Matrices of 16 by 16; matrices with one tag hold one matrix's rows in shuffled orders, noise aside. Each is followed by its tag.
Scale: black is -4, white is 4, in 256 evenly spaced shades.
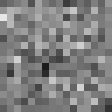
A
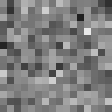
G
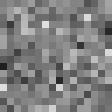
G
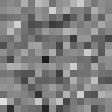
A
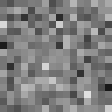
G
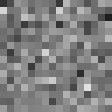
G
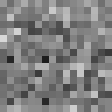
A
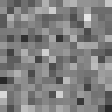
G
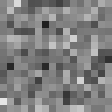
A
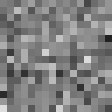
G
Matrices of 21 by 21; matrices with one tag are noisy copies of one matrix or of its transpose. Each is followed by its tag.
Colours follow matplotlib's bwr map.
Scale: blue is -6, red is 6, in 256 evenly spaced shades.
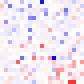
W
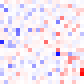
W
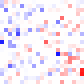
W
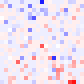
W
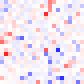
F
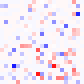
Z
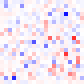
Z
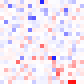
W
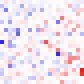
W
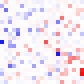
W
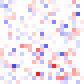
Z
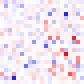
Z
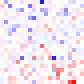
W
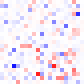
Z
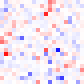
F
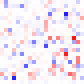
Z
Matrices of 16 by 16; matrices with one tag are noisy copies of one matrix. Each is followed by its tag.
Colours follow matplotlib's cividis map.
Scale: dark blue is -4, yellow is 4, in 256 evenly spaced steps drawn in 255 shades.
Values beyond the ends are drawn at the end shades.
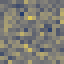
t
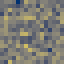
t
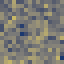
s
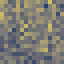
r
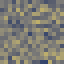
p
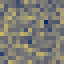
t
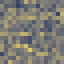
t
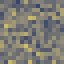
t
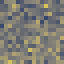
s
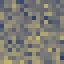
s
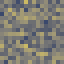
t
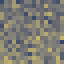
s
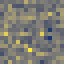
t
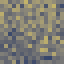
r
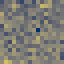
s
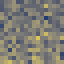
s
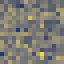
t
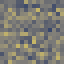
t
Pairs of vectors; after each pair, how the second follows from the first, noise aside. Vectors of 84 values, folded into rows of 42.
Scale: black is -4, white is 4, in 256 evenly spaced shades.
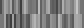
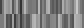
copied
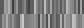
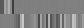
partly zeroed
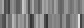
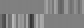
partly zeroed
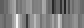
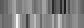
copied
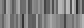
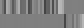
partly zeroed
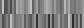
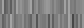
shrunk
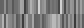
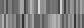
copied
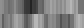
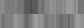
shrunk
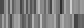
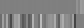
partly zeroed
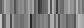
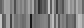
copied
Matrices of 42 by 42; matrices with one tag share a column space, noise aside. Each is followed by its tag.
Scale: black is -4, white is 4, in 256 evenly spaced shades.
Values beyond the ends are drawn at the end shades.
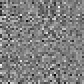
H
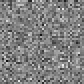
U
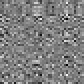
H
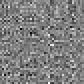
H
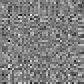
H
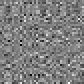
H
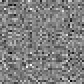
U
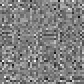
U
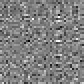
H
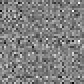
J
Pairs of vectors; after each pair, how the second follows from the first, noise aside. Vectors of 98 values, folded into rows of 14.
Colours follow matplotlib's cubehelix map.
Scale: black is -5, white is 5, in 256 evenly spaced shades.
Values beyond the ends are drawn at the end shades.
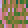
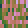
negated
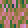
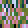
scaled up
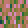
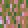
negated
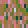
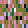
scaled up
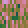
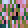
scaled up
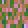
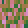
negated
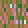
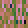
negated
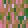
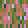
sign-scrambled
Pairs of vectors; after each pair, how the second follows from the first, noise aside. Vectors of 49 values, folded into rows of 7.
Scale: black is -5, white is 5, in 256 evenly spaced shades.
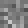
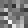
scaled up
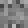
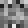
scaled up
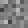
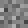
wrapped around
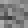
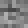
wrapped around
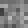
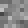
sign-scrambled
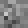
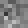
negated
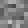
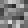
scaled up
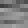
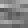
negated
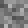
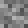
negated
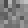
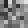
scaled up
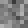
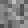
negated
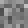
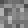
negated
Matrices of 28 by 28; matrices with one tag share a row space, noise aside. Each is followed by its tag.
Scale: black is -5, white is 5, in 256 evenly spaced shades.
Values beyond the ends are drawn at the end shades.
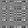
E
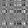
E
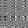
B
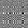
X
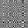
X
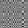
X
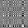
X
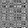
E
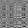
E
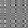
B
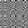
B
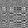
E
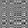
E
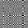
X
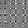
B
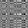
E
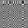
X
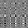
B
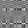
E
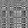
E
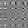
B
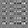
E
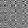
B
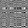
E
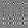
X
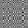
X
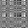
E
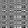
E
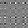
B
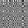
X
